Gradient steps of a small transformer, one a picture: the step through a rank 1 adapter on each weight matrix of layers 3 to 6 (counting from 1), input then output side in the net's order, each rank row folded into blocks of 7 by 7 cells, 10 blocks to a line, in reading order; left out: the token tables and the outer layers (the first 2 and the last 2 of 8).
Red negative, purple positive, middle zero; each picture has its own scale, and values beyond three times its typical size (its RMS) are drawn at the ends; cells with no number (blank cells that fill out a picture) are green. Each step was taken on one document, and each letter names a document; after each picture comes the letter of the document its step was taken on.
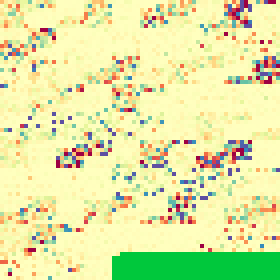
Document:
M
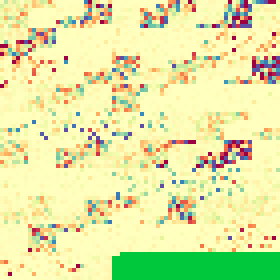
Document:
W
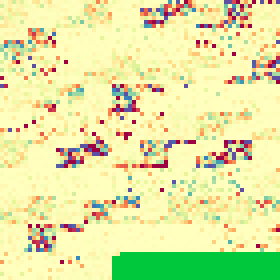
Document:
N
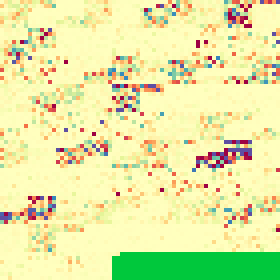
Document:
N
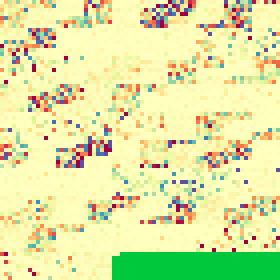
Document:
W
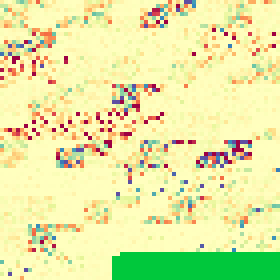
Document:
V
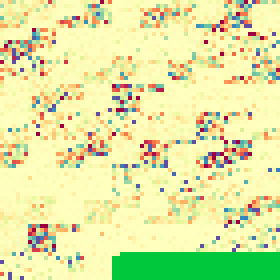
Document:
V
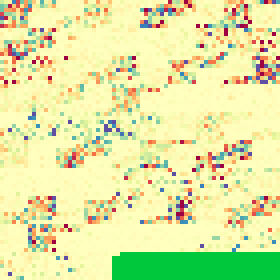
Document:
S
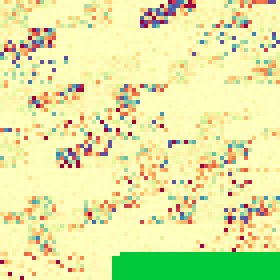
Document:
W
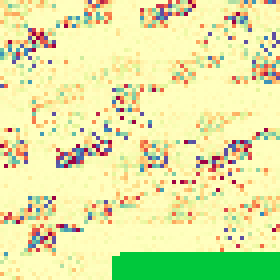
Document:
W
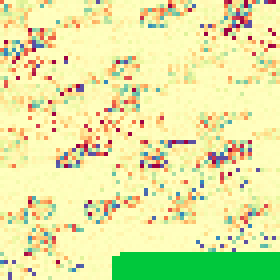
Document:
M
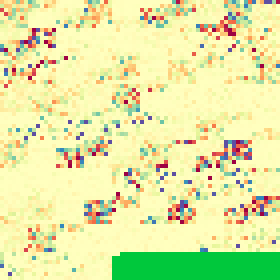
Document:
S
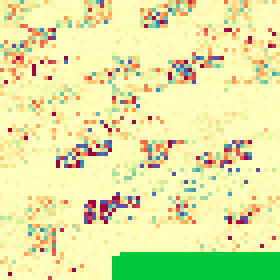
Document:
M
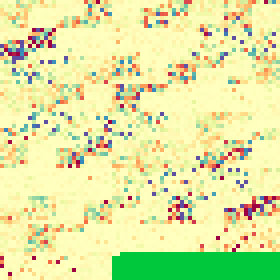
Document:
S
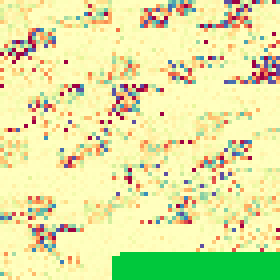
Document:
N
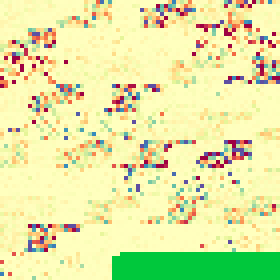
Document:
N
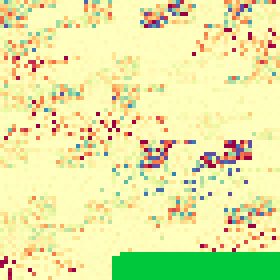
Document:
M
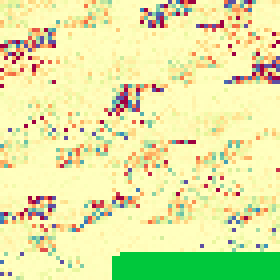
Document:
N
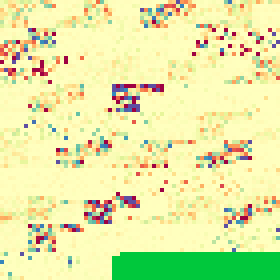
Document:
N
